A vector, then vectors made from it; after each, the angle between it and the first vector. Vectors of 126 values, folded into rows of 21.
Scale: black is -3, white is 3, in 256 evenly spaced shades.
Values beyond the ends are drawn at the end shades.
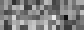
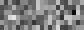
orthogonal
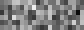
orthogonal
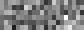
nearly opposite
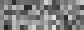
nearly parallel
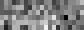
nearly parallel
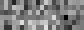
nearly parallel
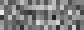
orthogonal
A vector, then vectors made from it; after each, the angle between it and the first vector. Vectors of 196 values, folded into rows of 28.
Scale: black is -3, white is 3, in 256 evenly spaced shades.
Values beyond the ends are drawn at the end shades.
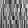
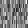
orthogonal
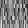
nearly opposite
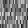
orthogonal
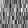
partly aligned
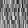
nearly opposite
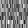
orthogonal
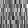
nearly parallel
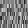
orthogonal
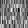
partly opposed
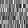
partly aligned
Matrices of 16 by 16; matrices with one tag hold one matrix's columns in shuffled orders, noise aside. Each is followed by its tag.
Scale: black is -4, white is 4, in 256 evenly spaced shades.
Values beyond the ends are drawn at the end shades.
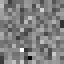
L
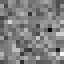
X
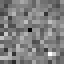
X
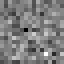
X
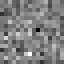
X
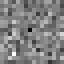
X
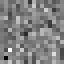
L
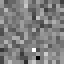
L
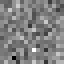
L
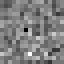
X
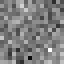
L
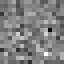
X
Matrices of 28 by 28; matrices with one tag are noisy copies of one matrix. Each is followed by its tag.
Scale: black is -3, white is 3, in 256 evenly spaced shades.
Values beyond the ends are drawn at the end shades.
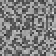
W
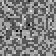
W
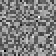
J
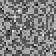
W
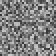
J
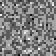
W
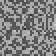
W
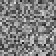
J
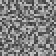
J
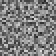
J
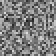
W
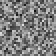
W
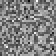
J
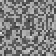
W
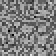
J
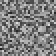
J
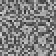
J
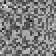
W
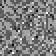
W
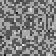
W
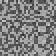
J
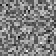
J
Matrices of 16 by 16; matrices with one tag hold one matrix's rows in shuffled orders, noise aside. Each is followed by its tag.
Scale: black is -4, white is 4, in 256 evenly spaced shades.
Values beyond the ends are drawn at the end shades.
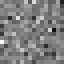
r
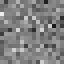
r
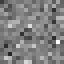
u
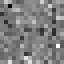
u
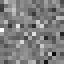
r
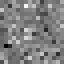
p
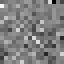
r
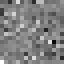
r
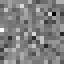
r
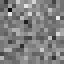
u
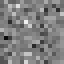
p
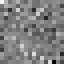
r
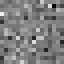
r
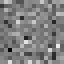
u
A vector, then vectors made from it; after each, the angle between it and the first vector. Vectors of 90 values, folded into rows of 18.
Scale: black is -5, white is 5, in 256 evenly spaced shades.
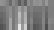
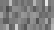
orthogonal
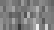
partly opposed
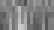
nearly parallel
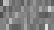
orthogonal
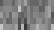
partly opposed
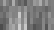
nearly parallel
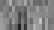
nearly opposite
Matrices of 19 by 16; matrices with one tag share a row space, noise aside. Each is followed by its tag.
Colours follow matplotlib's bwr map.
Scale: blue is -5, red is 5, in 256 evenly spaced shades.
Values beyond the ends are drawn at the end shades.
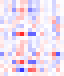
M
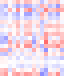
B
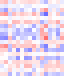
B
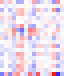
M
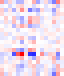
M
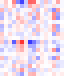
M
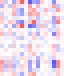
M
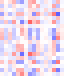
M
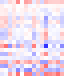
B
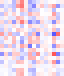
M
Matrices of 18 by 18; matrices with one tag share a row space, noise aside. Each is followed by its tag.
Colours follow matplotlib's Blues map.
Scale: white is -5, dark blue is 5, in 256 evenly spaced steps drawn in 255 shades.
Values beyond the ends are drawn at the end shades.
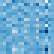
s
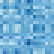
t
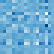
s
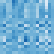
s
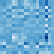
s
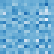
s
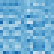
t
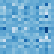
s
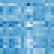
t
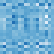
s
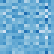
s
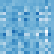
s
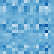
s
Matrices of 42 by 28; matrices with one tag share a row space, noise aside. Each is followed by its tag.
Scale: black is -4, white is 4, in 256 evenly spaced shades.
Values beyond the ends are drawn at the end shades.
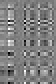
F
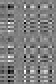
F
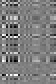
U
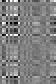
U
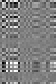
U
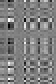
F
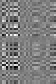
U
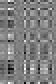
F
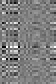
U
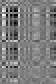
U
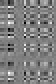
F
